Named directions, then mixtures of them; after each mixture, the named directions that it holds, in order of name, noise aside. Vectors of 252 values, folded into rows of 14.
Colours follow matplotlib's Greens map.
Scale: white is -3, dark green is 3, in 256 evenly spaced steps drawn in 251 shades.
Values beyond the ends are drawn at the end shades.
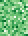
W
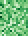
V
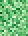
V, W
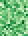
V, W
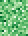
V, W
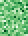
W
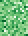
W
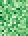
V, W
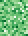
W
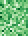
V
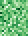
V, W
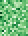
V, W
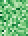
V, W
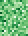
V, W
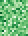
V, W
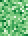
W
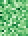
V, W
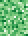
W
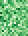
V, W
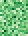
V, W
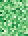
V, W
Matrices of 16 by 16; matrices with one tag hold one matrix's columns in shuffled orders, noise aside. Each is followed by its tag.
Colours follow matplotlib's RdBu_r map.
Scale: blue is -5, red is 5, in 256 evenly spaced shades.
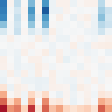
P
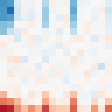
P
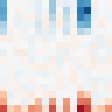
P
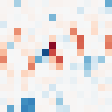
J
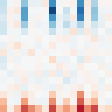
P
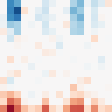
P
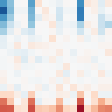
P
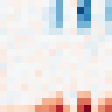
P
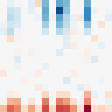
P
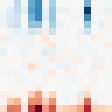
P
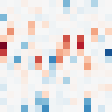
J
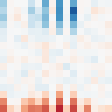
P
